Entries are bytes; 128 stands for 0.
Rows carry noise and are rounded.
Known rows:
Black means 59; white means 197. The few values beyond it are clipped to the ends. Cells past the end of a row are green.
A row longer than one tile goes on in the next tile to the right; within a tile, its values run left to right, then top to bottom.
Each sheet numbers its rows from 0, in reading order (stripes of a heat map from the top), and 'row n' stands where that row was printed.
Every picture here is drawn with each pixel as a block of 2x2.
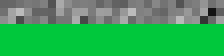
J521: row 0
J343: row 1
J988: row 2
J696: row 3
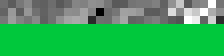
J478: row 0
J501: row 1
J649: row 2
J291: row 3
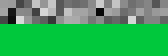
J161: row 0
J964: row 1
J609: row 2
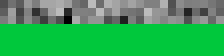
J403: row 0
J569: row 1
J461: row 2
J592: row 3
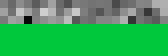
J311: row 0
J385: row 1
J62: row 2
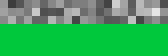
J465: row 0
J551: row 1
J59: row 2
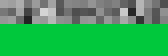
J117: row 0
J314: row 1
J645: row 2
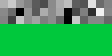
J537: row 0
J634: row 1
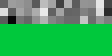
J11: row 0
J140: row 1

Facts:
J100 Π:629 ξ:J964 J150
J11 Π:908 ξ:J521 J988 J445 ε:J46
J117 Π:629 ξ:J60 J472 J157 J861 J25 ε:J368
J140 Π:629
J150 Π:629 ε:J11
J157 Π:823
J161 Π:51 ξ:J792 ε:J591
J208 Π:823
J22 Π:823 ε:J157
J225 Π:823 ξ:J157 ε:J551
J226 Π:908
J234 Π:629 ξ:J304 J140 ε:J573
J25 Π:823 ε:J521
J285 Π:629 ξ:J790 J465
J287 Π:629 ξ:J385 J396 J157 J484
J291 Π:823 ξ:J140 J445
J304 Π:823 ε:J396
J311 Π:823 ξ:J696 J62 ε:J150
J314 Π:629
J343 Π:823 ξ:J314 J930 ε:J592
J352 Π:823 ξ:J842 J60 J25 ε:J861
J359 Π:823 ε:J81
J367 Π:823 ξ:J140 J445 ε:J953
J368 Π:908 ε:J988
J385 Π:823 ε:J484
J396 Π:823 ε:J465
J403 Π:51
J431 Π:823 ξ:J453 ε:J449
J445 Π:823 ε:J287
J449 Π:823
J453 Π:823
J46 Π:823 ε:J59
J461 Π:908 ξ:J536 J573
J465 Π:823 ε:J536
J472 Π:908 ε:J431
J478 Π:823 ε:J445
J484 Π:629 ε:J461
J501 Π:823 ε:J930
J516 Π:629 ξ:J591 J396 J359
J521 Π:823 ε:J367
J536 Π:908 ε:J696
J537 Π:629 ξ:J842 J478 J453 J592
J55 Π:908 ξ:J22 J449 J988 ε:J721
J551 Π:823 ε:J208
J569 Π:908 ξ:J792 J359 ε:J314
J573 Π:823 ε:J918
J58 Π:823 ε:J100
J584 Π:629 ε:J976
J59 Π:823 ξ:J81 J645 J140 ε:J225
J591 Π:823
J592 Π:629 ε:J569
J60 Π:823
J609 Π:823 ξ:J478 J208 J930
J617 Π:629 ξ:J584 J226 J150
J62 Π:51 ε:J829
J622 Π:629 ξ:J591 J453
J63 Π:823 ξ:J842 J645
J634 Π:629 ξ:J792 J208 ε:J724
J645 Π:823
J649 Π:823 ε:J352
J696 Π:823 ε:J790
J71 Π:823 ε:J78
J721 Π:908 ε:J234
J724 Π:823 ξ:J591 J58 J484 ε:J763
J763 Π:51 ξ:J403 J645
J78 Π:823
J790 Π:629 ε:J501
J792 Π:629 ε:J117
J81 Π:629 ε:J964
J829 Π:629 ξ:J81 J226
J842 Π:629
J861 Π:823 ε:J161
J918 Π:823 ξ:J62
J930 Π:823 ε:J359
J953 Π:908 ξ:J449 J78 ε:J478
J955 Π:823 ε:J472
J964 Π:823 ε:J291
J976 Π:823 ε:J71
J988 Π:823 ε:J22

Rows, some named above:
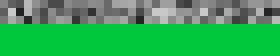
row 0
J645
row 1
J584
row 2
J117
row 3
J304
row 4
J536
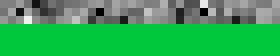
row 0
J453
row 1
J930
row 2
J461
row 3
J792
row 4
J953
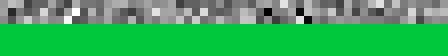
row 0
J516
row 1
J157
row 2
J829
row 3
J396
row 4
J359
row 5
J63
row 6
J81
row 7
J918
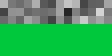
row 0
J208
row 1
J516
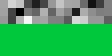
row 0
J622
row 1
J431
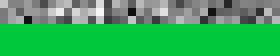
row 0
J352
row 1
J367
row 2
J763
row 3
J696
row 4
J150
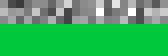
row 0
J304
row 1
J234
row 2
J225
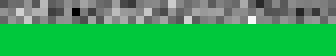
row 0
J445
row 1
J842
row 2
J304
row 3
J609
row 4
J591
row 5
J592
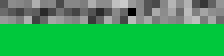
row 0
J790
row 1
J790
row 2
J537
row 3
J724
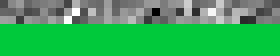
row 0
J484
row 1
J157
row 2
J930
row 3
J287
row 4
J25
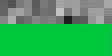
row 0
J46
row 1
J55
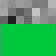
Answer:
J461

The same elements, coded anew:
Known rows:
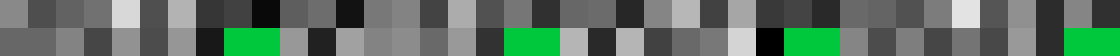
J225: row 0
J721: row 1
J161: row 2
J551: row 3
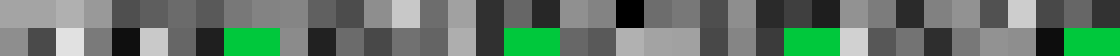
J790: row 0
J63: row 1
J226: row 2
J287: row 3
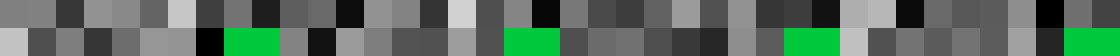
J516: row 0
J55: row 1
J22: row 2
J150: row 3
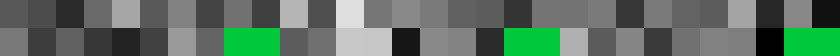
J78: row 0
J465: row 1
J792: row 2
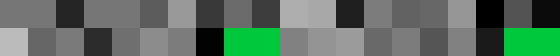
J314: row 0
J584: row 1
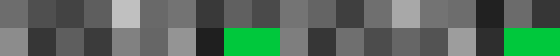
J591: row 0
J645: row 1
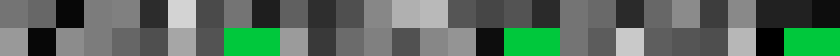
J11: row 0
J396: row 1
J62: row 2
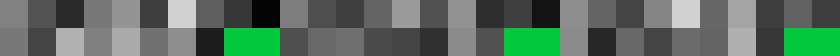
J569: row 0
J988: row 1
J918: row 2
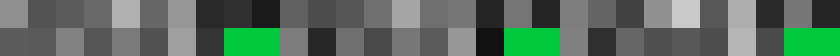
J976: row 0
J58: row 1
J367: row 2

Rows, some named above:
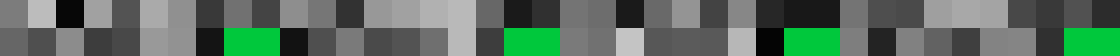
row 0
J81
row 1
J291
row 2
J403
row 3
J696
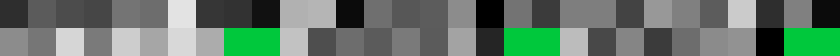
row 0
J461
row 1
J150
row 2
J634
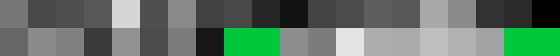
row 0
J208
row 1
J536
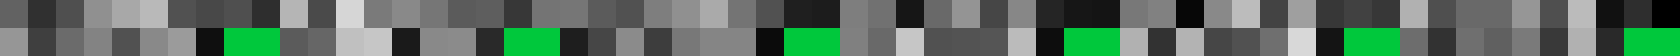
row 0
J396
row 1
J465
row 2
J359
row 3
J403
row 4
J763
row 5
J311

